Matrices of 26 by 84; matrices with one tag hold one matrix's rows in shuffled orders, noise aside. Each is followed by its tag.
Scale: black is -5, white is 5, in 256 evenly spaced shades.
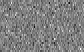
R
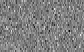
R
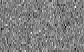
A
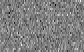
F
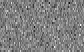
R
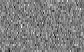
F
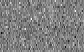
A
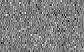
A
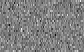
F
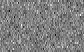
F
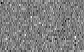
A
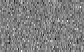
F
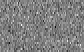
F
